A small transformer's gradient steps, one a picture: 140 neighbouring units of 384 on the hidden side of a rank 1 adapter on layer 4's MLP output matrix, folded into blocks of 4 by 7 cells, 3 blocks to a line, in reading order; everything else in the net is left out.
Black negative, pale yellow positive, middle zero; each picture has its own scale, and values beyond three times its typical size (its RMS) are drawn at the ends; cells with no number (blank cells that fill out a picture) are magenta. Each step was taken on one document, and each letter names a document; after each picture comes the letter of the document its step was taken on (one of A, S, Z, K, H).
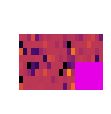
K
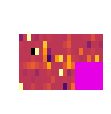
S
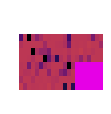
S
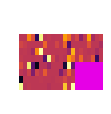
K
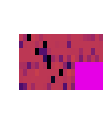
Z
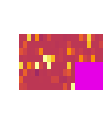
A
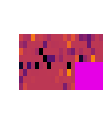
A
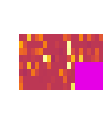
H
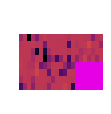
S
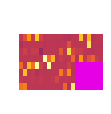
A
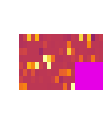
A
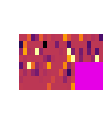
H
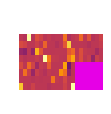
H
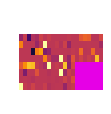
Z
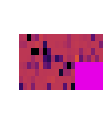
S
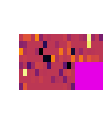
A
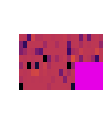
H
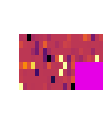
Z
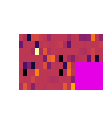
Z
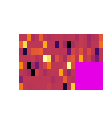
H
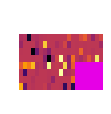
Z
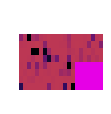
S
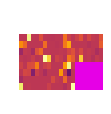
H
